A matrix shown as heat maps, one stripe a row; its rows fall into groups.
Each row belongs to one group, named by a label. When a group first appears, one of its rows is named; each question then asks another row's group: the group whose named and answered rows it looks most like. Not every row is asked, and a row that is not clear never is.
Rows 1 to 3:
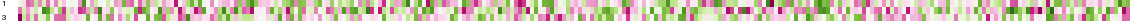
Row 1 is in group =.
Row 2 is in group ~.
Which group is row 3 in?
~
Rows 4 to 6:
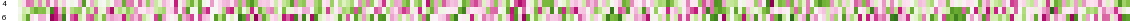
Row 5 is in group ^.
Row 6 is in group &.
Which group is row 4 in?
=
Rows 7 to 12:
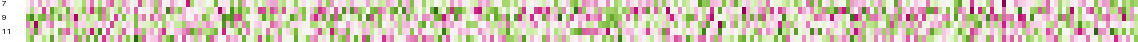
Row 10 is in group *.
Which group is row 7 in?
=
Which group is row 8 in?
~
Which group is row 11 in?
=
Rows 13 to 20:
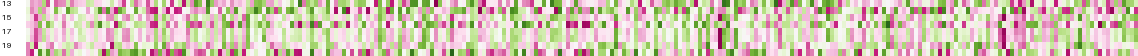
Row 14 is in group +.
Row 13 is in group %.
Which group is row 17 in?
=
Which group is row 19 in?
*
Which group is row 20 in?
+
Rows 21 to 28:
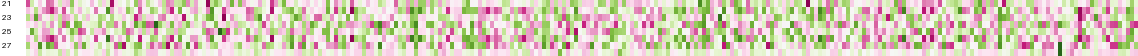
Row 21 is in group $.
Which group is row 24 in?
+
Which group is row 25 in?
&
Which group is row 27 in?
+
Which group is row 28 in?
+
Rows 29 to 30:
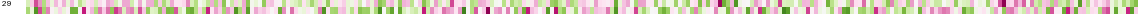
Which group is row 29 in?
=
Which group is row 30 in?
&
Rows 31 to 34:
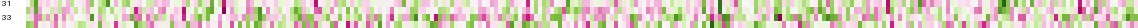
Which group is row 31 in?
$
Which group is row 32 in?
=
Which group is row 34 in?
+
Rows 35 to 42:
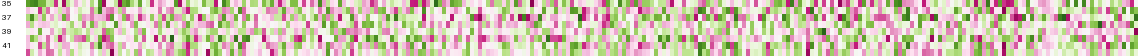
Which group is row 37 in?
&
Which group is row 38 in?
&
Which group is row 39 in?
+
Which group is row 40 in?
&
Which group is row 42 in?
$
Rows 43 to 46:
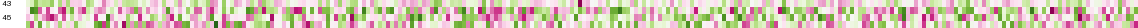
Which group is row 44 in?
&
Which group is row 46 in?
+
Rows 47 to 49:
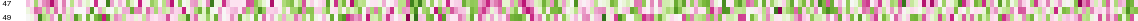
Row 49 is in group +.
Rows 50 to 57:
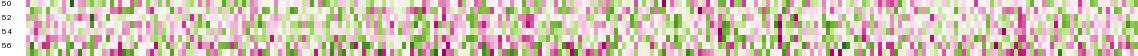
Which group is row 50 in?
&
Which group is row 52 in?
*
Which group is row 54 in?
=
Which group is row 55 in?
%
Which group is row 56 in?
&
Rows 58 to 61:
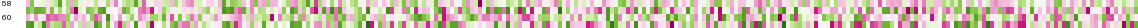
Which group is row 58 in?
~
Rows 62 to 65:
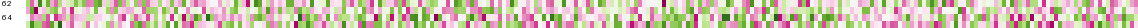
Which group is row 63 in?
~
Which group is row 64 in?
%
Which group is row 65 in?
~
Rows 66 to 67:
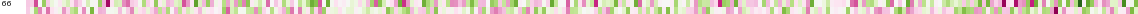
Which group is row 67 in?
&
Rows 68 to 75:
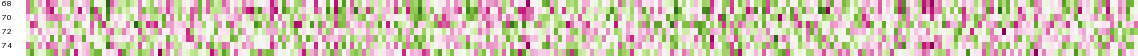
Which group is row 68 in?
$
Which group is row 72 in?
=
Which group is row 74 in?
$
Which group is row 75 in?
^
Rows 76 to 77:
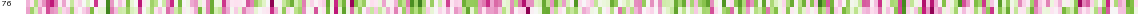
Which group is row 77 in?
$
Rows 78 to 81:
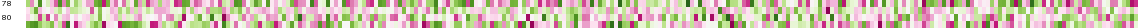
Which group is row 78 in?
+
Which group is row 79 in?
$
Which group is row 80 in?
$
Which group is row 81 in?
^
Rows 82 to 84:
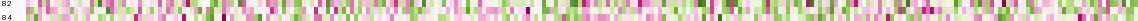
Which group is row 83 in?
$
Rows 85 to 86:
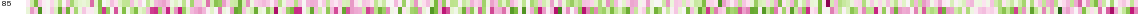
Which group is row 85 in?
$
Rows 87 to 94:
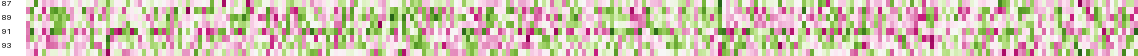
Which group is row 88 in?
~
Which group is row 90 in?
~
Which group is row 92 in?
$
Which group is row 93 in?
%
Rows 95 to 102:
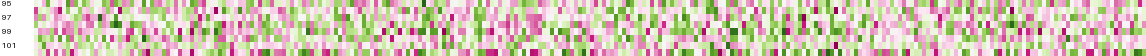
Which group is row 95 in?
+
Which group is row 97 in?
*
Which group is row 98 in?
%
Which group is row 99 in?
%
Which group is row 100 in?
^
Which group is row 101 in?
$
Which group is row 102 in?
=
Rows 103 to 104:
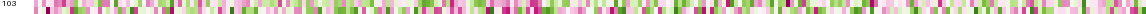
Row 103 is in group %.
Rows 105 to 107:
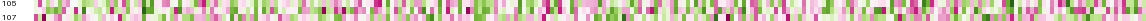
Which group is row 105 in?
+
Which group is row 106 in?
+
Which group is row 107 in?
*
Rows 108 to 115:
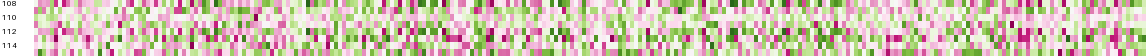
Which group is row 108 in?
%
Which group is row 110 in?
^
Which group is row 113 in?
&
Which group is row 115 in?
&
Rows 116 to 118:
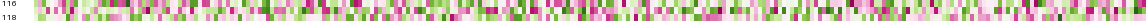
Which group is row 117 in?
=
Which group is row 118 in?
^
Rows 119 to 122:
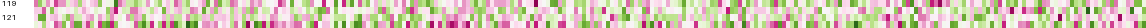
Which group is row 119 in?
$
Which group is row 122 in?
&
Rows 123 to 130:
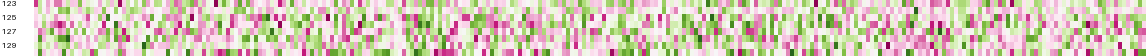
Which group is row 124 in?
~
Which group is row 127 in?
+
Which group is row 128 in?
~
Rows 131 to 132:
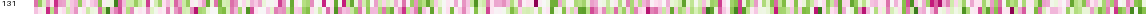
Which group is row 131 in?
$
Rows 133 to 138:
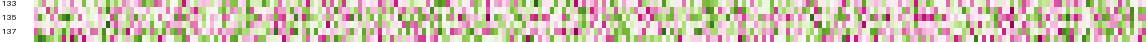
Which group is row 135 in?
~
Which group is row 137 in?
~
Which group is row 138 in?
^
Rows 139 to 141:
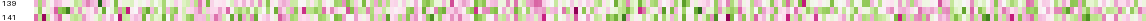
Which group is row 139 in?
*
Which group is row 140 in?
~
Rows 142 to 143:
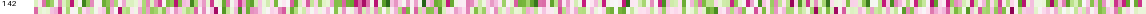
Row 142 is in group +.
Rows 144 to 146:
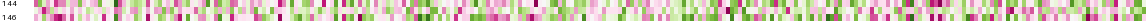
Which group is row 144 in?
$
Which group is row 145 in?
=
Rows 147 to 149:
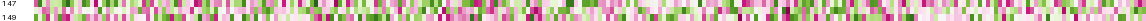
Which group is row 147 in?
~
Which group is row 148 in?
=
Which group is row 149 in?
&
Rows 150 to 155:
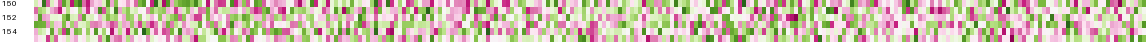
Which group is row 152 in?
~
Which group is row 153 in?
&
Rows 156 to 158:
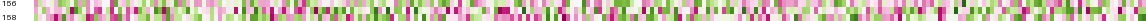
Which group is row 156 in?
~
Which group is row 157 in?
&
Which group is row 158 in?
&
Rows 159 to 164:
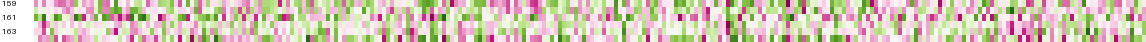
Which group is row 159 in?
%
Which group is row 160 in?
%
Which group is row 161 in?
^
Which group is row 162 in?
=
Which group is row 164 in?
%
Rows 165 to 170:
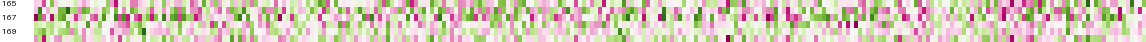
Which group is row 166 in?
~
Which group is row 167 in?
~
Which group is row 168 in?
^
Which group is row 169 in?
^
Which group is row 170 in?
*
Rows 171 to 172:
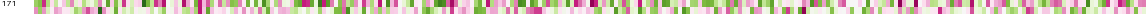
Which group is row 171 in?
+
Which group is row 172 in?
*
